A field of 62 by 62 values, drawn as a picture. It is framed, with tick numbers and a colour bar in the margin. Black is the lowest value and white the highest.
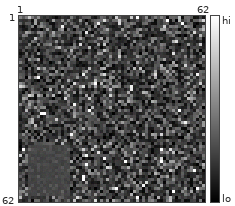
Calmest part: bottom left. Slope: none. Histogram: skewed, a long tail of high values. Average level on the scale: 30%. Stripes: none. Odd patch: calmer, in the bottom left.
